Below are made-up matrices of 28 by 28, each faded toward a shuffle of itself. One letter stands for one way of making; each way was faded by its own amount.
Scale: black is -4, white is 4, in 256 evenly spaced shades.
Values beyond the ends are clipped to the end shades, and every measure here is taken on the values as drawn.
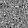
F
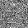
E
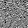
E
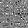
F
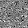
F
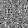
F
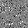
F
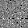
E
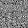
E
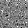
F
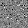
F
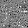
F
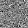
E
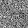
E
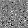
F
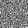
E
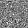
E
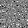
F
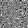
F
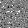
F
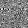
E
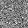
E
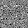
E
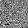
E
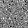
E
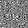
F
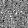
E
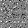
F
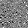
F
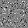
F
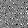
F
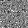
E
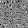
F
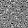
F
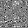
F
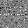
E
